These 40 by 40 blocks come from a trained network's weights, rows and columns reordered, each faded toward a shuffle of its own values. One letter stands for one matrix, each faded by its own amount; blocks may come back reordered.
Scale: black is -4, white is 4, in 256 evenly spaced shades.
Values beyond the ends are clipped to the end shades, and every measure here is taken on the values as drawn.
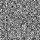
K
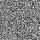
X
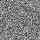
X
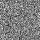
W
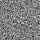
K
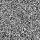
X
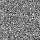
X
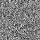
K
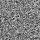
W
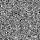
X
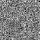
K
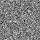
K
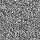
W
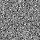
X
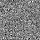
K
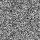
W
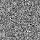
K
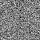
W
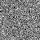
W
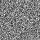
W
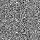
K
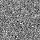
X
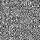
K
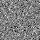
X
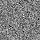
W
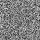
W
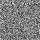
W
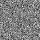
X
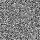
X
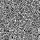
K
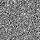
X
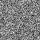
X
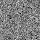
W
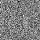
K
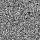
W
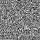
X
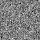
W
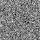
K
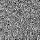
K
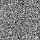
K
